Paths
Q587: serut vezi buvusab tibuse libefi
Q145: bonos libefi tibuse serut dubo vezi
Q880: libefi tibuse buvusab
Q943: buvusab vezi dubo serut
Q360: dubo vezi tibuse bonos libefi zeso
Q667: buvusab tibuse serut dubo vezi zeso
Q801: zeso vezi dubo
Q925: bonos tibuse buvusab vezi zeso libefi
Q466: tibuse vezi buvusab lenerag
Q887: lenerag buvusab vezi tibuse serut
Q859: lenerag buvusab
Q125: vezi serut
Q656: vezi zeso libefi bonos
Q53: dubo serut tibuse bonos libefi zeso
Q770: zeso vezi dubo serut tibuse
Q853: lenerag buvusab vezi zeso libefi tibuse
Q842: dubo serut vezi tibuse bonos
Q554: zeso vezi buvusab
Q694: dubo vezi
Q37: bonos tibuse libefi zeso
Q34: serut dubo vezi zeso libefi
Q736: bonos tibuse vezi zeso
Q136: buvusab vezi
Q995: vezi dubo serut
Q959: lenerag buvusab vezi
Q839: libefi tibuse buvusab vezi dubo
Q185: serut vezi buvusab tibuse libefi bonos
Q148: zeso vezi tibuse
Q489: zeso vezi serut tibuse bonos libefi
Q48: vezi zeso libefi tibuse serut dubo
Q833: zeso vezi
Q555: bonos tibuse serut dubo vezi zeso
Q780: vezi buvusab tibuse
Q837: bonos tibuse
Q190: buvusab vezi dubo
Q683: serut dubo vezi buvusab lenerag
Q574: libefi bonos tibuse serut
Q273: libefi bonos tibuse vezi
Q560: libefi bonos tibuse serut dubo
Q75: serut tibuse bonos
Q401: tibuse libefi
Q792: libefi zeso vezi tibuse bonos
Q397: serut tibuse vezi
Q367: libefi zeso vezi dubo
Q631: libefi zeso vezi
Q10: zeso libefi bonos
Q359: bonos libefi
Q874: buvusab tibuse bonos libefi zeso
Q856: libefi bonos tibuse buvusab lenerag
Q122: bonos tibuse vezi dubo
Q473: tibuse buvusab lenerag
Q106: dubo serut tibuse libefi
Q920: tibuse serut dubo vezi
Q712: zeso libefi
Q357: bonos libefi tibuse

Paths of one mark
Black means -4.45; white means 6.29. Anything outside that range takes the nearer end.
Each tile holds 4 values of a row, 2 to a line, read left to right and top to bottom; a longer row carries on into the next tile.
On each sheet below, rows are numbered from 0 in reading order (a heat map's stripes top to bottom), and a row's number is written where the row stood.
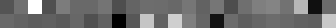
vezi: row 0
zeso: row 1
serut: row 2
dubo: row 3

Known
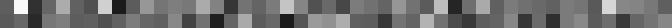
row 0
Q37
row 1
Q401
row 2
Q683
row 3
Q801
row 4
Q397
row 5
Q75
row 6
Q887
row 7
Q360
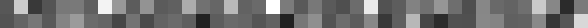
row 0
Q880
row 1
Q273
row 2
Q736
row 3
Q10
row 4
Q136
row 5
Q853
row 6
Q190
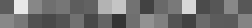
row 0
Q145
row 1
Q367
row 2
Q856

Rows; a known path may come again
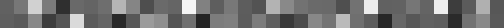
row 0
Q190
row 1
Q801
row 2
Q10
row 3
Q48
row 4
Q125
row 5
Q37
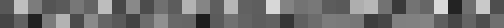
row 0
Q712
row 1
Q106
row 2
Q736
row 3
Q360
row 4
Q34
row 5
Q837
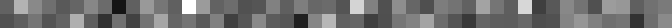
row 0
Q839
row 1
Q473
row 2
Q359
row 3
Q667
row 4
Q925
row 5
Q397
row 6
Q874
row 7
Q587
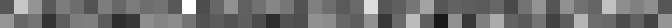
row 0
Q185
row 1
Q770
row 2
Q574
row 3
Q853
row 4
Q136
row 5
Q859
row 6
Q780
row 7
Q122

